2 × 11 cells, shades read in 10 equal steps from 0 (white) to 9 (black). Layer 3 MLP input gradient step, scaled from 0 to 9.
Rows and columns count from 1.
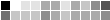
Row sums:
33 33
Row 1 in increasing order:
0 1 1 1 2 3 3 3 4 6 9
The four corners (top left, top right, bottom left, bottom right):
9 6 5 4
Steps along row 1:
down up same up same down up down up up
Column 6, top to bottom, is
3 3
